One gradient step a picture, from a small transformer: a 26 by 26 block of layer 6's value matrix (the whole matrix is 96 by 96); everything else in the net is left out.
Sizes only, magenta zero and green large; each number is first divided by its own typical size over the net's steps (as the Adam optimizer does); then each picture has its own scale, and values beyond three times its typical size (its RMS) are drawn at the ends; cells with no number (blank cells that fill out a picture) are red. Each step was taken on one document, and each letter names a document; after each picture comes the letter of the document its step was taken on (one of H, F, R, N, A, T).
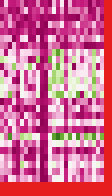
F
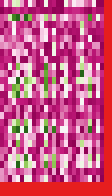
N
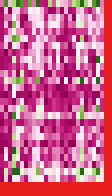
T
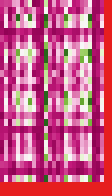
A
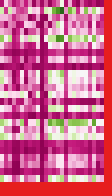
F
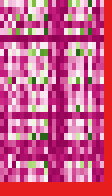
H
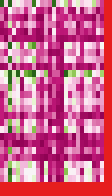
A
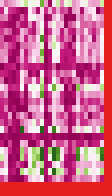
T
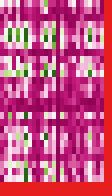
N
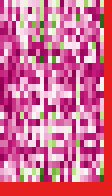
T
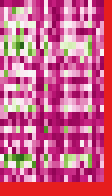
A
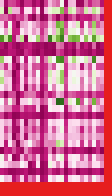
F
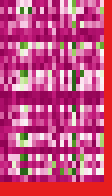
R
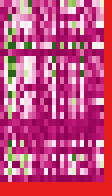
R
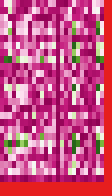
R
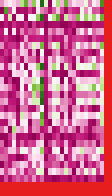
T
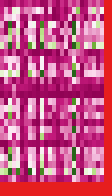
R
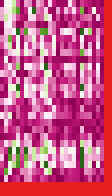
N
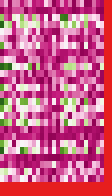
A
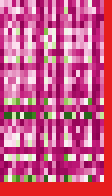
A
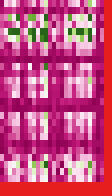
H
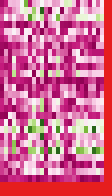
T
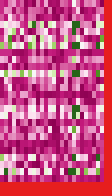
R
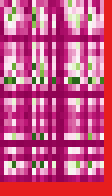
H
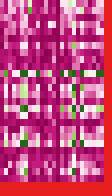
R
